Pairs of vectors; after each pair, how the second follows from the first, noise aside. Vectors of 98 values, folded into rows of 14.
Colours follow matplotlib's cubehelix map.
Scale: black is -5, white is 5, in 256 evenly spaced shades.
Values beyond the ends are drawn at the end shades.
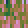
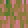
shrunk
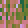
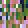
scaled up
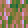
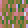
shuffled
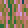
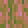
shrunk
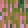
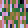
scaled up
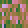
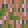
shuffled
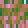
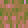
shrunk
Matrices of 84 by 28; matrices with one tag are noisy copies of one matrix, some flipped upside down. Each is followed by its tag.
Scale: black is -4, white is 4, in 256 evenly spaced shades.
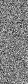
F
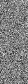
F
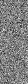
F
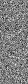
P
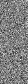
F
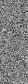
F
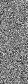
F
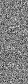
P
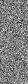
F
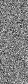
F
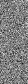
F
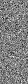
P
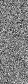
F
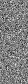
P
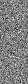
P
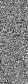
F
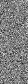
F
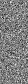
P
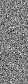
P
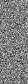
F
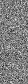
P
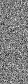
P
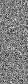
P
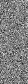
F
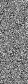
F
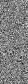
F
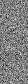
P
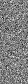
P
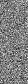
F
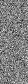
F
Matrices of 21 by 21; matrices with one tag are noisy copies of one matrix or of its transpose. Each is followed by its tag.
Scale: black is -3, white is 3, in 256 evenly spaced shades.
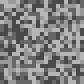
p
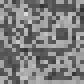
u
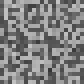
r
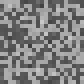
p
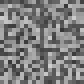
r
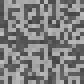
r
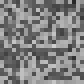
u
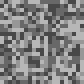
u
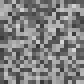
p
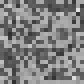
u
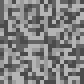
r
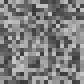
u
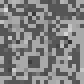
u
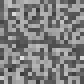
r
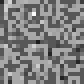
r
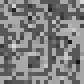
u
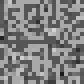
r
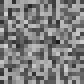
r
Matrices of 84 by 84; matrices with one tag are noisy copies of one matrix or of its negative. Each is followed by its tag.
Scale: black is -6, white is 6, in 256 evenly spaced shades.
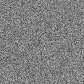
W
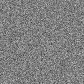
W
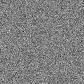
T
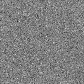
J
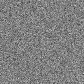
W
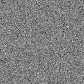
T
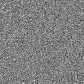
W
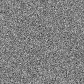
J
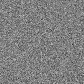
W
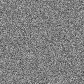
T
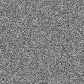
T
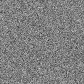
J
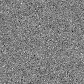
J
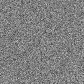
W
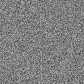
W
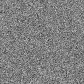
J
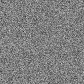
T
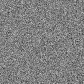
W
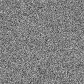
J
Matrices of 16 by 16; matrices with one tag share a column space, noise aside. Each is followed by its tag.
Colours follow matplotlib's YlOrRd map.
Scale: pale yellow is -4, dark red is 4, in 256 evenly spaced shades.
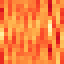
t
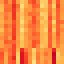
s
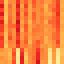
s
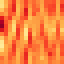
t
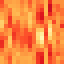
t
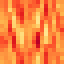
t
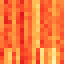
s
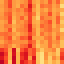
s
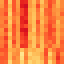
s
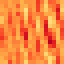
t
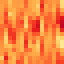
t
